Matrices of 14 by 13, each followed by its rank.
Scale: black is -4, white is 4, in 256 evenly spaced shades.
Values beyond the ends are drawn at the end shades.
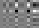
one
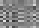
two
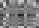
two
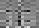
two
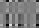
one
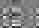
two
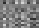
two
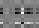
one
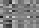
two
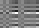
one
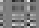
one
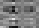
two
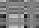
one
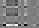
one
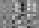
two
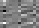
two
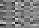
two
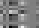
one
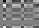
one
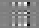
one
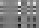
one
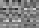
two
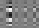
one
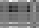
one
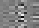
two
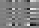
one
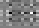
two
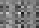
two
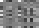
two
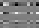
one
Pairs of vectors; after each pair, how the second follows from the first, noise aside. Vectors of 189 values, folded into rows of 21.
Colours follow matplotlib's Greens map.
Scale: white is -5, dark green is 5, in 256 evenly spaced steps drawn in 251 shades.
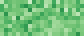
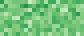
sign-scrambled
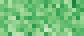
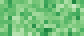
sign-scrambled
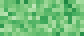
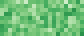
sign-scrambled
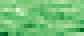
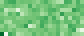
sign-scrambled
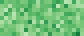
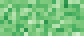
sign-scrambled
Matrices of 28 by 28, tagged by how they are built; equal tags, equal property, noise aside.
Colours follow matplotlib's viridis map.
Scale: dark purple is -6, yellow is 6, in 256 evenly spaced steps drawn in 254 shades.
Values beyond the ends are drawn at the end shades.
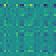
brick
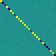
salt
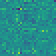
brick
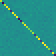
salt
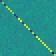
salt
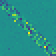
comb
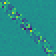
comb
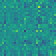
brick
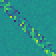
comb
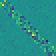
comb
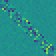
comb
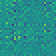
brick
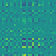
brick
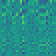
brick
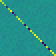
salt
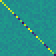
salt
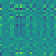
brick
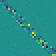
comb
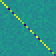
salt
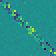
comb
